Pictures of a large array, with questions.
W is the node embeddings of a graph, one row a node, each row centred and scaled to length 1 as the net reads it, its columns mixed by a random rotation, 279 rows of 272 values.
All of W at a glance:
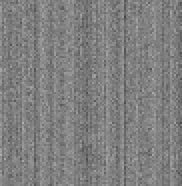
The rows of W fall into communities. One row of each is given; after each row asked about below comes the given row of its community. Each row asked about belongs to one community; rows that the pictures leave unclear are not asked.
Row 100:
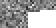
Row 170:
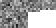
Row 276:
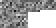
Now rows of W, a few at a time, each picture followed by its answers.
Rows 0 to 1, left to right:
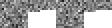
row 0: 170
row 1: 276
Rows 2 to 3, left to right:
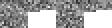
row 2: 100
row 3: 100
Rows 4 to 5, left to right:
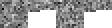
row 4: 170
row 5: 170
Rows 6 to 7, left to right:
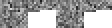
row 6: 100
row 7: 276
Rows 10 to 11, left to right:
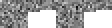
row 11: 276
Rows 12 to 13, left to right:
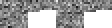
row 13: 276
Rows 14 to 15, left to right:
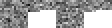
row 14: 170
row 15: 170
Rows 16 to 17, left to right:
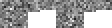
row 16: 170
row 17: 276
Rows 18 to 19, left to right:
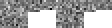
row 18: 100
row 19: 276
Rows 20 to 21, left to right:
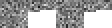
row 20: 100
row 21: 276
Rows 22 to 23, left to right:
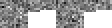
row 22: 100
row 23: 100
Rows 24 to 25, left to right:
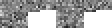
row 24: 276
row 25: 276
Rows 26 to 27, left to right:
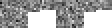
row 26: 100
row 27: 170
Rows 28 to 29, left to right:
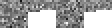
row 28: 276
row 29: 170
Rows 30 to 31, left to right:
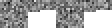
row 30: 170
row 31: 276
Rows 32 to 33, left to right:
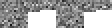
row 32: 276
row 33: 100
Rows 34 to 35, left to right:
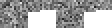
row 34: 170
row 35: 170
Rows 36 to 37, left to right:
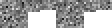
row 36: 276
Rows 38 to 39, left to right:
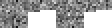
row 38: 100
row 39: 170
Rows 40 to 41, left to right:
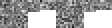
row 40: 100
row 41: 170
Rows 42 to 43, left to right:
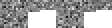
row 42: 170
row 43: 276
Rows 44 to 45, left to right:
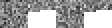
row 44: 276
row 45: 276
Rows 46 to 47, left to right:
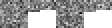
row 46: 276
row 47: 100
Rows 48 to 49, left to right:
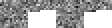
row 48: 170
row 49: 276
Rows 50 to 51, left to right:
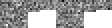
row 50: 170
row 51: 276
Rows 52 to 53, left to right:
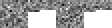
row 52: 100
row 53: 170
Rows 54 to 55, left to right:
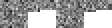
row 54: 276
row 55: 276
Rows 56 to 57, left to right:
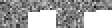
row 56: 170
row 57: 276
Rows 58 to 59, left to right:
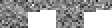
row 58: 100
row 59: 100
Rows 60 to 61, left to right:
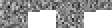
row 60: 276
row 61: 276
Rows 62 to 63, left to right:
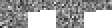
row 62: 100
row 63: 276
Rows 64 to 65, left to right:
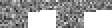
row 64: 170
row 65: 276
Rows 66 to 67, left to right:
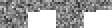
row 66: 170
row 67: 170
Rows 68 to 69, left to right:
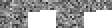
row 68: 170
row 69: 276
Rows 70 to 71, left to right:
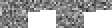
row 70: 100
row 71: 100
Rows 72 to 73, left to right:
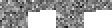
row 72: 276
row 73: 276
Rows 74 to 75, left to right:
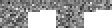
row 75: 100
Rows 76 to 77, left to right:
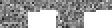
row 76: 100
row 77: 276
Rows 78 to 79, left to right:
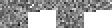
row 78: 100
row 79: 100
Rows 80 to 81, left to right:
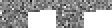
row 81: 100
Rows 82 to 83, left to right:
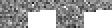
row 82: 100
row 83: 100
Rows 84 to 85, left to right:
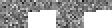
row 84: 170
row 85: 276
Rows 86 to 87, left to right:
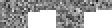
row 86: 276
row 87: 100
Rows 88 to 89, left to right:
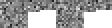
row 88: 276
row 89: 100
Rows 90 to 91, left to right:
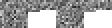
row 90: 276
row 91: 170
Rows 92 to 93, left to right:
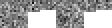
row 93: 100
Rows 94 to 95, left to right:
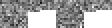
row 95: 170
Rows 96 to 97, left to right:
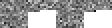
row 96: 100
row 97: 276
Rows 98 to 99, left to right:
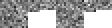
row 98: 100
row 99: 100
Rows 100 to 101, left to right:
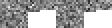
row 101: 100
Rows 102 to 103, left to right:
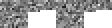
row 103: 276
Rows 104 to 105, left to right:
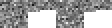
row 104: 170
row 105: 170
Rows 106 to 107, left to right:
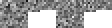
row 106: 276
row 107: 276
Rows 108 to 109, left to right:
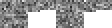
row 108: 170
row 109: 100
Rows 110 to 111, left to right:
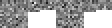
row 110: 100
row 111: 276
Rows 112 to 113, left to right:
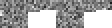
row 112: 276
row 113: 276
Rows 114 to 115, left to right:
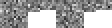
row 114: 276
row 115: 100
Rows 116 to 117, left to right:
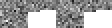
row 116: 276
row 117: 100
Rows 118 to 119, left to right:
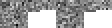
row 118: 170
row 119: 170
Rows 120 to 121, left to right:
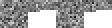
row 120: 170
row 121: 276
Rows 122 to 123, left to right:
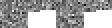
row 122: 276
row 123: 170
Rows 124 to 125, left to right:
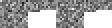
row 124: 276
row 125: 276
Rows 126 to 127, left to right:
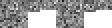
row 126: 100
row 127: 276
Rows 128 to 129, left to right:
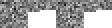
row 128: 170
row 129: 170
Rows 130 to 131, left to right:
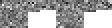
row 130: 100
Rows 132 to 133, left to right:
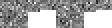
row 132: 100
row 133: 100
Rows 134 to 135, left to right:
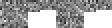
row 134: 276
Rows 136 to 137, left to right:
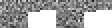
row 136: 276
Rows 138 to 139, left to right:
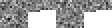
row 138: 170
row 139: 170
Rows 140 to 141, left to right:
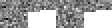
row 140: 170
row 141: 100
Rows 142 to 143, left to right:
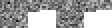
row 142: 100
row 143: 170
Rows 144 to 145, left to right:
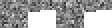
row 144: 170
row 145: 170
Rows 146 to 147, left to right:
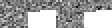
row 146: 100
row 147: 276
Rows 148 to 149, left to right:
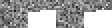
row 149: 276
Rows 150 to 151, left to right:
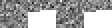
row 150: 100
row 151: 170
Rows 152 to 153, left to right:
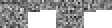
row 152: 100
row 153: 276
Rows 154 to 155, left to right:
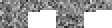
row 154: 276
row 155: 100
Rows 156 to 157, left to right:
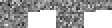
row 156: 170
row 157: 276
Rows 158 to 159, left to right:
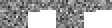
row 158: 276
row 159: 170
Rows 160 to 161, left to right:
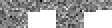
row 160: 100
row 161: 170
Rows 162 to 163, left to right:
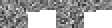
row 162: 100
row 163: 170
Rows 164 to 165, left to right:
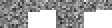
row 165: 100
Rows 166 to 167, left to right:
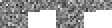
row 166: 276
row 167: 170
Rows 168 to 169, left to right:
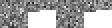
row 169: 100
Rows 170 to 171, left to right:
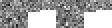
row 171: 100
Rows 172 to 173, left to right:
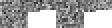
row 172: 276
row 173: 170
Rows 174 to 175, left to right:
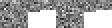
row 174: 170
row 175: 100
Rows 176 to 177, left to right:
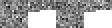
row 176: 276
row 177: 170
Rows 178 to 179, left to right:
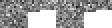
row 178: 100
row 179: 276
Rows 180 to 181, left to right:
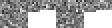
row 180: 100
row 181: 170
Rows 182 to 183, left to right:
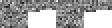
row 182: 276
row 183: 276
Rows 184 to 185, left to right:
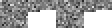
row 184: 276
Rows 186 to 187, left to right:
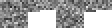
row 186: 170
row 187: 100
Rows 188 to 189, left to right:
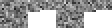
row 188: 170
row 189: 276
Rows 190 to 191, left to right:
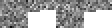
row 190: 100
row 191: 100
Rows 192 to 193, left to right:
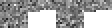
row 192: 170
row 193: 170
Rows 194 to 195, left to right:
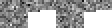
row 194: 170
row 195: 100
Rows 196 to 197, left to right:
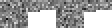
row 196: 170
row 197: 100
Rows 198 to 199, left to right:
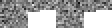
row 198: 100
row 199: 276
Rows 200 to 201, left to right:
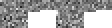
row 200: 276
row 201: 276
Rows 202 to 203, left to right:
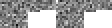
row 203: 276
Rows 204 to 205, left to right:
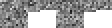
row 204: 170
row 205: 276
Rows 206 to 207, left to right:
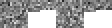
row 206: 170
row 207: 276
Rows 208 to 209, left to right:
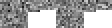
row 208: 170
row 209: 100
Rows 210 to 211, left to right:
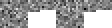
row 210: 100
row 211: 100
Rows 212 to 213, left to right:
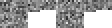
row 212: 170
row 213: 276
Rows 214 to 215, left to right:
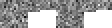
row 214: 170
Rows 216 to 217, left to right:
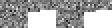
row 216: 100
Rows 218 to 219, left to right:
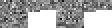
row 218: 170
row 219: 276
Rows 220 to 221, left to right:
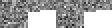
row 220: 170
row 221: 100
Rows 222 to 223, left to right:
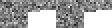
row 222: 170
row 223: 170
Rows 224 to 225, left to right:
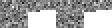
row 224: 170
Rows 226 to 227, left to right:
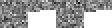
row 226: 170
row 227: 170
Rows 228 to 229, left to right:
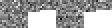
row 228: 276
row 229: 100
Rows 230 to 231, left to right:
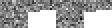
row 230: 170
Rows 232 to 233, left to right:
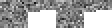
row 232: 170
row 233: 170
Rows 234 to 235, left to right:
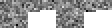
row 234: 170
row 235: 100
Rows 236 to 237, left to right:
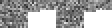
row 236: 100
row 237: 170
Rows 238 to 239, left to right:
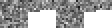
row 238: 170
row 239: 170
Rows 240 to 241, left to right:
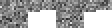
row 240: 170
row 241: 170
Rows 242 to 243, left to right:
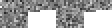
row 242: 276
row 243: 100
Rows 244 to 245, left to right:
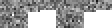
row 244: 170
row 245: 100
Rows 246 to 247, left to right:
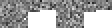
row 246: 100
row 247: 276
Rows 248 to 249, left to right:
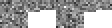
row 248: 170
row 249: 100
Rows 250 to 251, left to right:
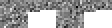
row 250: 170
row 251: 276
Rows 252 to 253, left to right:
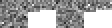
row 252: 100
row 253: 100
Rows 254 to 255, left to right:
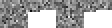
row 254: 170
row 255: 276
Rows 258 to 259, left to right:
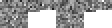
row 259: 170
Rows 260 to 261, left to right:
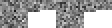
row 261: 170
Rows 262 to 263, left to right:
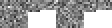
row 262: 100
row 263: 170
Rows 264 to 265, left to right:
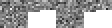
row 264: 170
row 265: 170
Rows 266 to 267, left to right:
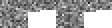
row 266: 100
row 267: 100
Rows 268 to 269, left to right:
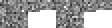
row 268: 276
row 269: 100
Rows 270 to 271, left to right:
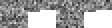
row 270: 100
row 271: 276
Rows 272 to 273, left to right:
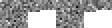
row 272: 170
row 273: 276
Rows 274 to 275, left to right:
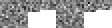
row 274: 100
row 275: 100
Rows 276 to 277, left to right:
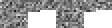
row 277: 100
